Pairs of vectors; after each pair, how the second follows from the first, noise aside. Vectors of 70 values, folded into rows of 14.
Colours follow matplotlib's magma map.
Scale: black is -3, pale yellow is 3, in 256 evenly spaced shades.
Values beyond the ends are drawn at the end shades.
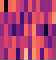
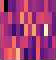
sign-scrambled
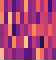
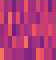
shrunk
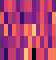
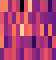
reversed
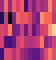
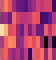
reversed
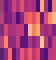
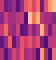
wrapped around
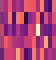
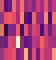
wrapped around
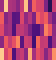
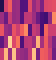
wrapped around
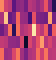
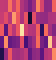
reversed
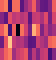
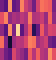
negated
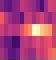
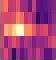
reversed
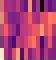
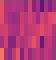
shrunk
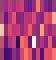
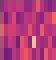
shrunk
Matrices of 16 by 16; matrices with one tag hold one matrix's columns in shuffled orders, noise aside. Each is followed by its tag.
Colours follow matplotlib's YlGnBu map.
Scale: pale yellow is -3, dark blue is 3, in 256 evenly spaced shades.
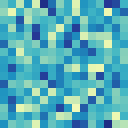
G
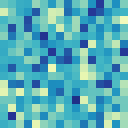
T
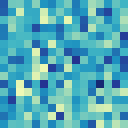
T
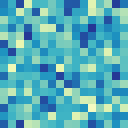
G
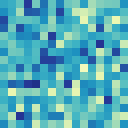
T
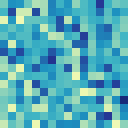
T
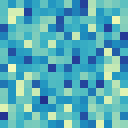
T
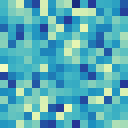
G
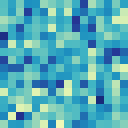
T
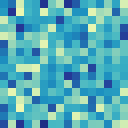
G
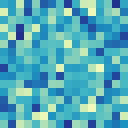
G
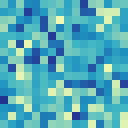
T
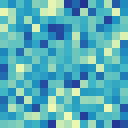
G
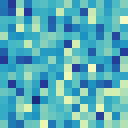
T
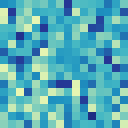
T
